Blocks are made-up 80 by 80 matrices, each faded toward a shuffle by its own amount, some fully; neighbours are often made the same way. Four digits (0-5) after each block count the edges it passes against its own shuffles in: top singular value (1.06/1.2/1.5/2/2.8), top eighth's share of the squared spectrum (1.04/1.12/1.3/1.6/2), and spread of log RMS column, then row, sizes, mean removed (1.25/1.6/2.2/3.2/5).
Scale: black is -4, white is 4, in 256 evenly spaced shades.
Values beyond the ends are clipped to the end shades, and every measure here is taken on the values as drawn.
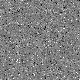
2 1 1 0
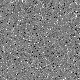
0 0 0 0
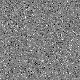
3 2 0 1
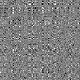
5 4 3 3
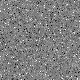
2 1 0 0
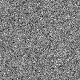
1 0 0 0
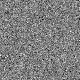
1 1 0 0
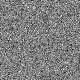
0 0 0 0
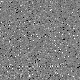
3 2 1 1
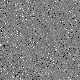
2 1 0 0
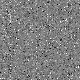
1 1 1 0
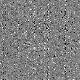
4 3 2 1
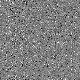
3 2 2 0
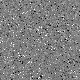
2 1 0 0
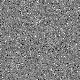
2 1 0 0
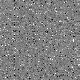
3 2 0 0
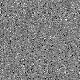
3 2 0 1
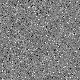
1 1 0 0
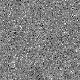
3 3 1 0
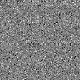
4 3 1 1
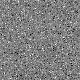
2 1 1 0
